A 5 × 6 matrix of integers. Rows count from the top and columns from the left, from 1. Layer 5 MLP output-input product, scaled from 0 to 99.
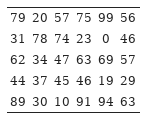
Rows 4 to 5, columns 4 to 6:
46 19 29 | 91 94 63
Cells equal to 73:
0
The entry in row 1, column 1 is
79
